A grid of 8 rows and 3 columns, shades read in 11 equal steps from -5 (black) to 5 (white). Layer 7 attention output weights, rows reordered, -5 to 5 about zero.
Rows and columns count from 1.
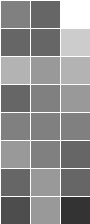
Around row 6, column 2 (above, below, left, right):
0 1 1 -1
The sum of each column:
-2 1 6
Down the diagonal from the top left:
0 -1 2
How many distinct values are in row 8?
3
